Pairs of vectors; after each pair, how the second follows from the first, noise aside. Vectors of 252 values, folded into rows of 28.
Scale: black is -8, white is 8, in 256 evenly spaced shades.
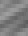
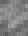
wrapped around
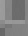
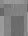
wrapped around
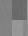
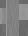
wrapped around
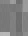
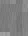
shrunk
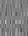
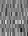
scaled up
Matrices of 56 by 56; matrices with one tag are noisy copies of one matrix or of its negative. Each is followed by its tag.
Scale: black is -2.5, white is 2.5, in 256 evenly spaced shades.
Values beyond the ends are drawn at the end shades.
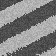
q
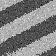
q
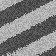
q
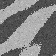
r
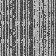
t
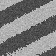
q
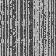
t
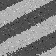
q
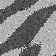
r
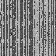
t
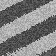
q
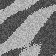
r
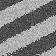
q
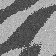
r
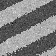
q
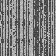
t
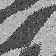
r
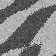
r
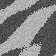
r
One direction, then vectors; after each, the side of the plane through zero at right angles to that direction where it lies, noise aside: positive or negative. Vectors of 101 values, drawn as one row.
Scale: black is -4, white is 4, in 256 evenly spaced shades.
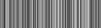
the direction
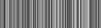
positive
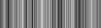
negative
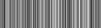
positive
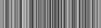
negative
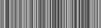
negative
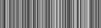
positive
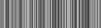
negative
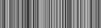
positive
